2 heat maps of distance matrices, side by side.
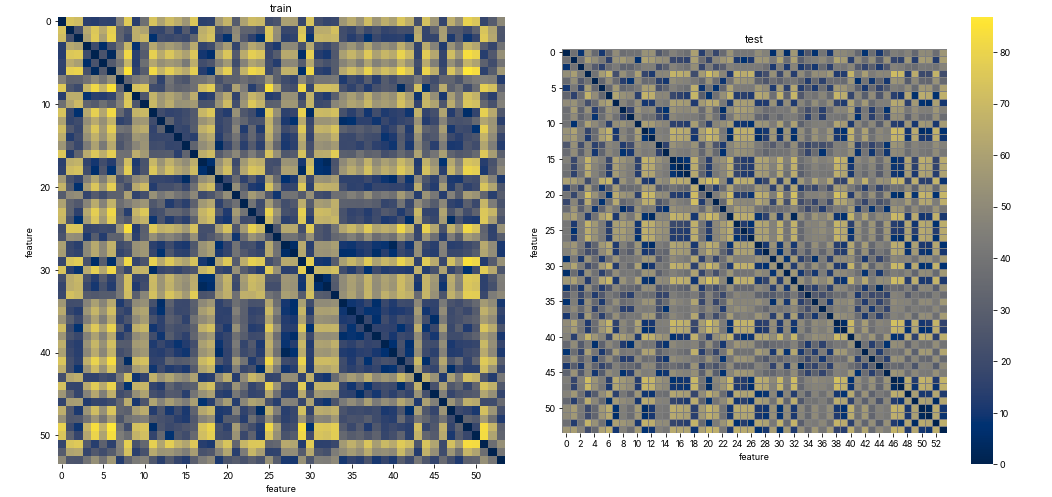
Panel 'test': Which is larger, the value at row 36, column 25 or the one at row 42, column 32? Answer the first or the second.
the second
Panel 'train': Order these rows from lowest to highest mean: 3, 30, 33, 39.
39, 30, 3, 33
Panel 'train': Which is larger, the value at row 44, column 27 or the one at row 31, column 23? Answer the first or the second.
the second
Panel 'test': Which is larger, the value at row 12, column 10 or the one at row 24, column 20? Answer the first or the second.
the first
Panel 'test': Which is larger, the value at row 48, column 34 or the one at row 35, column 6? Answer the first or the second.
the second
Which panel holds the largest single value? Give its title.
train
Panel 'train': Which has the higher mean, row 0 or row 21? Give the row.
0
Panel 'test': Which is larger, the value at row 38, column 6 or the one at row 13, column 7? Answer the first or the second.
the first
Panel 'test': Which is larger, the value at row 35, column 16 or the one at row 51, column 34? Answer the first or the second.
the first
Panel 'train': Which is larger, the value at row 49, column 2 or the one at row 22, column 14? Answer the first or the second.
the second
